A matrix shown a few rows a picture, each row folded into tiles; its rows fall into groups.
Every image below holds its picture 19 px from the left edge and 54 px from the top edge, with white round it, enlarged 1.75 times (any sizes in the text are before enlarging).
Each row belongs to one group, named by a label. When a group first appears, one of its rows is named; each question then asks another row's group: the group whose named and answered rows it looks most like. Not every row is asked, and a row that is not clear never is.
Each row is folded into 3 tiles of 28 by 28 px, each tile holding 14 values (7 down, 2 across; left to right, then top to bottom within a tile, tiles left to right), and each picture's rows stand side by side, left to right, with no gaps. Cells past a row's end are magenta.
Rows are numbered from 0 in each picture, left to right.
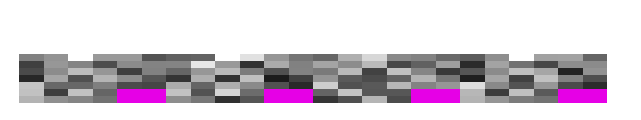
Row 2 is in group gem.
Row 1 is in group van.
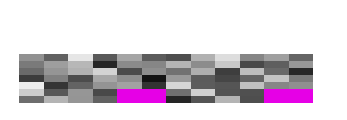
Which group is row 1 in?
gem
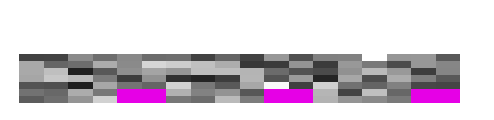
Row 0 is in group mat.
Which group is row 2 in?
van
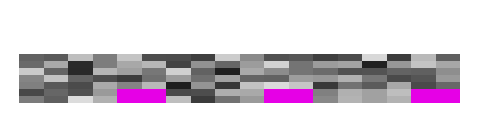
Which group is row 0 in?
mat
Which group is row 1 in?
mat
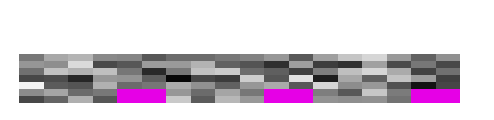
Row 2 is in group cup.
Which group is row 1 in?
van
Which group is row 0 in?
gem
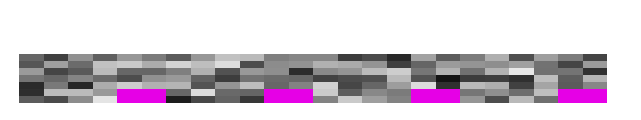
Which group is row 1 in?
gem
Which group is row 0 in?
mat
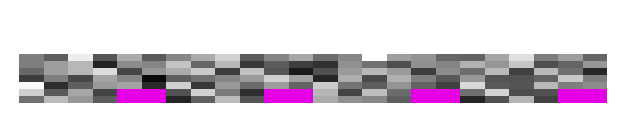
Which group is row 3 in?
gem
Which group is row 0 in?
van
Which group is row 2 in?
van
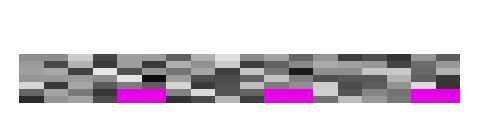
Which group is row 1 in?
gem
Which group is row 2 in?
van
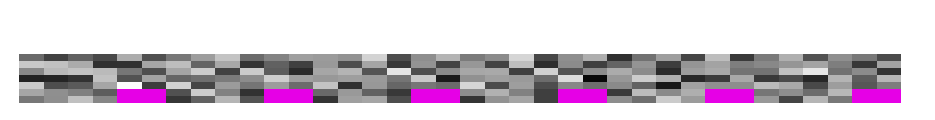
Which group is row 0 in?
van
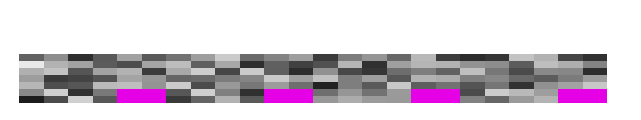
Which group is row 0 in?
gem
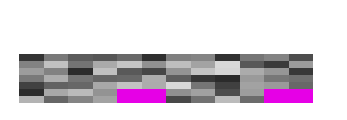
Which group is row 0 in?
mat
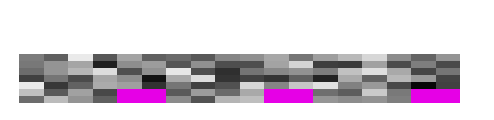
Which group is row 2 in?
cup
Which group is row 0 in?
van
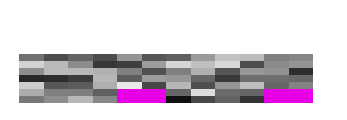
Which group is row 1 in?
gem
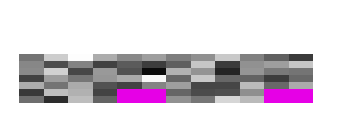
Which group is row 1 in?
mat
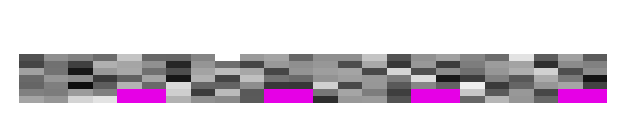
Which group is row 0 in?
mat
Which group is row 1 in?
van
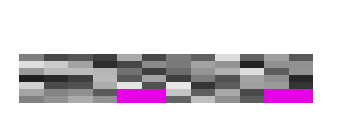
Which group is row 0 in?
van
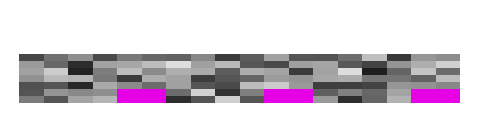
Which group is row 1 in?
gem
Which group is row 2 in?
mat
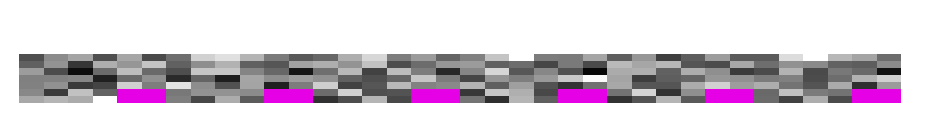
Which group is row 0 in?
mat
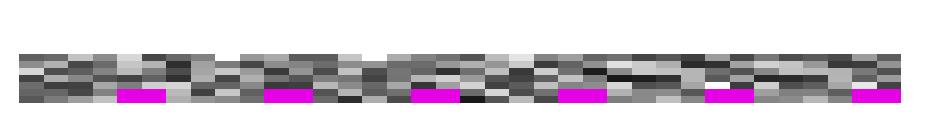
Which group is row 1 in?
van
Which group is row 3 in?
gem
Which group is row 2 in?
gem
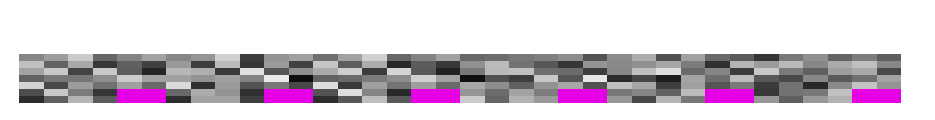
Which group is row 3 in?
van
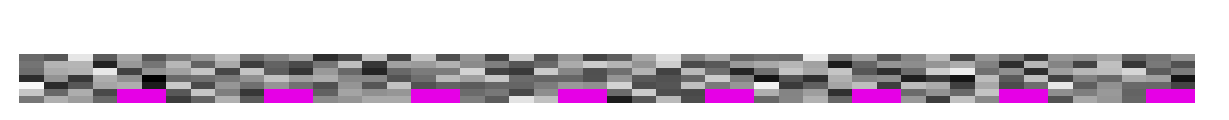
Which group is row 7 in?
cup
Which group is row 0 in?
van
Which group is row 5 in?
van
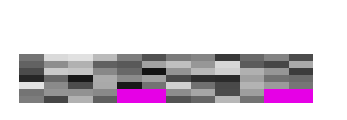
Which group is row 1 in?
gem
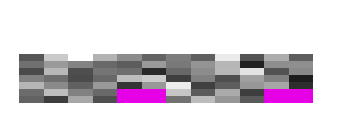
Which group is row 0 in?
gem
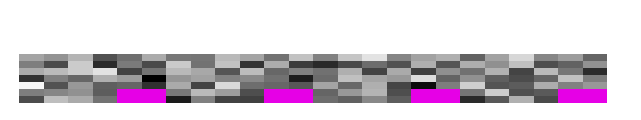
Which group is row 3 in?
gem
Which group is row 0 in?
cup
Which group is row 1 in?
cup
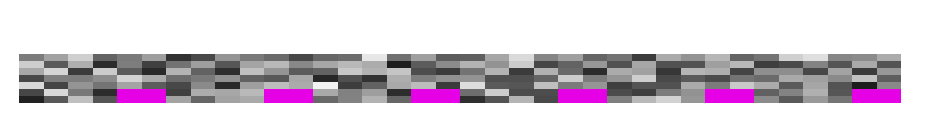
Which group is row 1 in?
mat
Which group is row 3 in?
gem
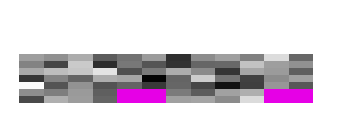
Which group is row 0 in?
cup
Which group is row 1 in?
mat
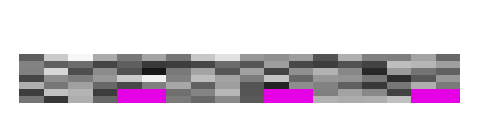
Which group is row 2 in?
mat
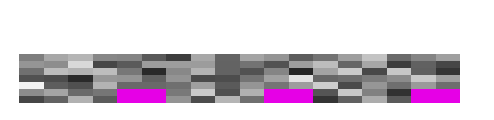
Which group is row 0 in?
gem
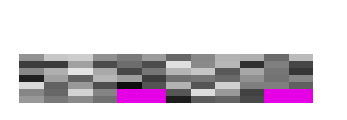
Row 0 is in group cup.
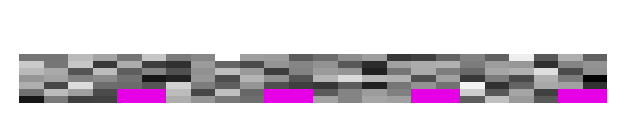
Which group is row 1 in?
van
